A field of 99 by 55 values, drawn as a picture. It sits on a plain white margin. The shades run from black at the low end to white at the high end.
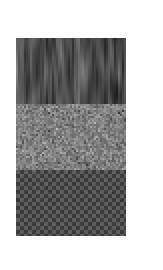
It is made of 3 by 1 panels. Panel 1,1: low, streaked downward. Panel 2,1: middling, fine-grained. Panel 3,1: low, checkered.
